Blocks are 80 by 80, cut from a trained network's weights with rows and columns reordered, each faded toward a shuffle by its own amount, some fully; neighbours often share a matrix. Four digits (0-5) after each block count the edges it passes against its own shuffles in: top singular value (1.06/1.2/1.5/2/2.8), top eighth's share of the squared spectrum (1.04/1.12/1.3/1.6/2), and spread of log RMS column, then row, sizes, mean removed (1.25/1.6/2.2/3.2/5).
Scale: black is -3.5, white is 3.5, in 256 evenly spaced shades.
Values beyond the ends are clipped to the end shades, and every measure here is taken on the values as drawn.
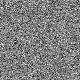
0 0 0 0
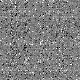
2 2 2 0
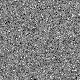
1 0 0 0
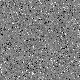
0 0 0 0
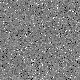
0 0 0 0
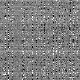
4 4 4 1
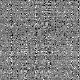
3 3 3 0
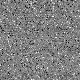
0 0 0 0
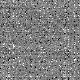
2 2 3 0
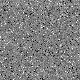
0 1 0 0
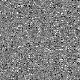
3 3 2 2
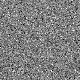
1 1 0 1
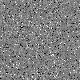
0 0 0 0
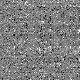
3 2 2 0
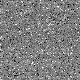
1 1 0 0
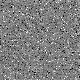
1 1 0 0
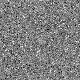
1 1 0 0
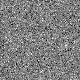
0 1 0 0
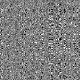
3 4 3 2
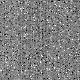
2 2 0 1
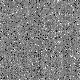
1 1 0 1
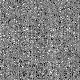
2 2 0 1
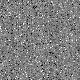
1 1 0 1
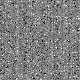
2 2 0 1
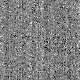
3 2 0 2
